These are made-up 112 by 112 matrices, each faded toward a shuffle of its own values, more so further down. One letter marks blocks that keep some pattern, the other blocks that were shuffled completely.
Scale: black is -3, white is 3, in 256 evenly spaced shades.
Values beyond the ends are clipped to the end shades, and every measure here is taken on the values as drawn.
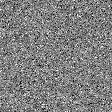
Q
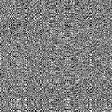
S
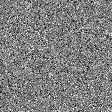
Q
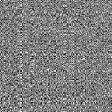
S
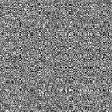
S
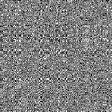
S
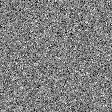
Q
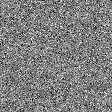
Q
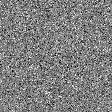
Q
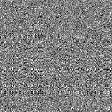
S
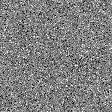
Q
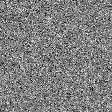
Q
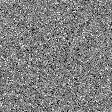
Q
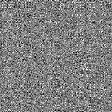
S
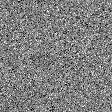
Q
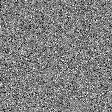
Q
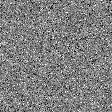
Q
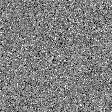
Q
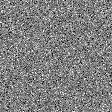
Q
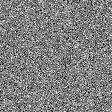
Q
